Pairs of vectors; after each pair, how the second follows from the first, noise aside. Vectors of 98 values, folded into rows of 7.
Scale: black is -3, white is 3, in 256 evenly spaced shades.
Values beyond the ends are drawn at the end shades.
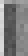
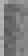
shrunk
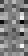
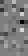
partly zeroed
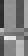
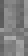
shrunk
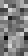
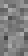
shrunk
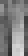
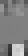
partly zeroed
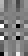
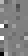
partly zeroed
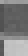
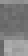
shrunk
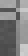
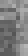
shrunk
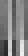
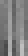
shrunk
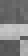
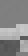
partly zeroed
